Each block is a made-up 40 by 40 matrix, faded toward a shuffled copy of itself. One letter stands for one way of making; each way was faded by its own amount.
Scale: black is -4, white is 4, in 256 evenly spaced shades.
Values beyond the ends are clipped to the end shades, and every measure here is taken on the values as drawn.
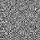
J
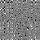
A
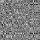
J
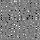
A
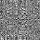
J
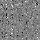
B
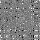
A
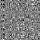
J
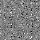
B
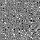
B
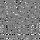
A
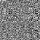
J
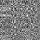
J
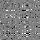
A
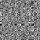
J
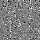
B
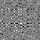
A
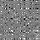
A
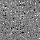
B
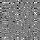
A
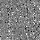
B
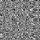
J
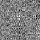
J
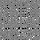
A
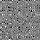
A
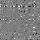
A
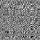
J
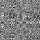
J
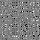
A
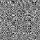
J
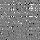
A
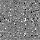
B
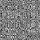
J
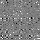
A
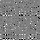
A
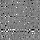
A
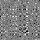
A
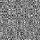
J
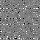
A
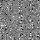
B
